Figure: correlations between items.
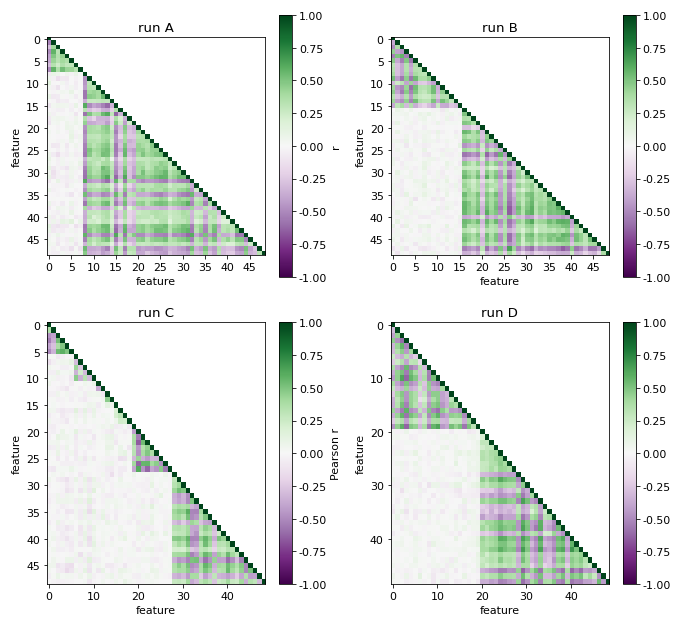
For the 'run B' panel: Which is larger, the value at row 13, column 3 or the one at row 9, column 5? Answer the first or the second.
the second
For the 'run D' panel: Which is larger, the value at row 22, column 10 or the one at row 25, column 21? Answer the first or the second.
the second
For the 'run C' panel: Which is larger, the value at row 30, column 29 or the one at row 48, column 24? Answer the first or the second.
the first
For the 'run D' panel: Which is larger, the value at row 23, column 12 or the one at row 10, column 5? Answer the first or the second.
the second
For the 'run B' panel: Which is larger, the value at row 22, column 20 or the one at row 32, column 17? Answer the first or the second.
the second
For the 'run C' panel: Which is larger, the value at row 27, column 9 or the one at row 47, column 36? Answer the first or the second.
the first
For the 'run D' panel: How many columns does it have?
49
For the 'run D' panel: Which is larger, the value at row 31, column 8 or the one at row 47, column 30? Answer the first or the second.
the second
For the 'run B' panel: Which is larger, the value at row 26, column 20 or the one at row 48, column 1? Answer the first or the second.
the first
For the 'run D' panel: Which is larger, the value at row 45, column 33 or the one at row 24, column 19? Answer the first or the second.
the first
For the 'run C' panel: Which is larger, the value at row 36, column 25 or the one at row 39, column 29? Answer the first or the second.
the second
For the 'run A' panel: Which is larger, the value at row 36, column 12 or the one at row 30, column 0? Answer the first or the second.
the first
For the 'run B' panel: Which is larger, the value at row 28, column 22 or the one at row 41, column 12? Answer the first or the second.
the first
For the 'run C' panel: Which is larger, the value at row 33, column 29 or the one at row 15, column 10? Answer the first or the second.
the second
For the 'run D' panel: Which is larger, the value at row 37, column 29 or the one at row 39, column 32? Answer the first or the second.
the first
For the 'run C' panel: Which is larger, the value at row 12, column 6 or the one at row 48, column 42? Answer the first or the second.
the second
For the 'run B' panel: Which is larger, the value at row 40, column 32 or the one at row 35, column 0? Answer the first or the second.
the second
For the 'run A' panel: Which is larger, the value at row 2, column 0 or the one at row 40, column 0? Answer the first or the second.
the second
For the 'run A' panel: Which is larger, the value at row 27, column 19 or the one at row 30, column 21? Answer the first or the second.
the second
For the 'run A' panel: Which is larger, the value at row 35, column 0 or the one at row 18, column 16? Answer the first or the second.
the second
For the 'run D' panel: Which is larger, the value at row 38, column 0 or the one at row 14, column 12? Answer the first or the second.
the first
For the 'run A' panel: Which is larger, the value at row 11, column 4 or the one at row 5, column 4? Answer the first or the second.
the second
